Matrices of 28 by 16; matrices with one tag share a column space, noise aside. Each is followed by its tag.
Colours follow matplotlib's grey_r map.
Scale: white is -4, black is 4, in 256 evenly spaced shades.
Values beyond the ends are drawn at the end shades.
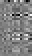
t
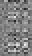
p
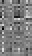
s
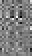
s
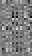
s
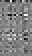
t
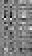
s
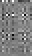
t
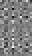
p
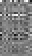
t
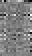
t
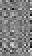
p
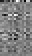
t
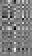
s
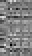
p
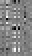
s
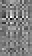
s
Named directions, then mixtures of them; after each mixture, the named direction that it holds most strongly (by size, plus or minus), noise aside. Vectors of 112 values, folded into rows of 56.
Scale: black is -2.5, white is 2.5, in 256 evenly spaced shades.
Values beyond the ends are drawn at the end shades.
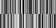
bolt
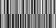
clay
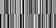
bolt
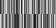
bolt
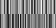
clay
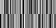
bolt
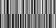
clay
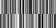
bolt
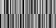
clay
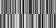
bolt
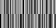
clay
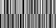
clay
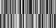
bolt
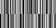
bolt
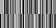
bolt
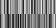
clay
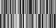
bolt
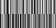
clay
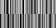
clay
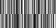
bolt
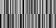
clay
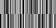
bolt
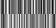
clay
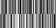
bolt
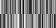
bolt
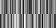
bolt
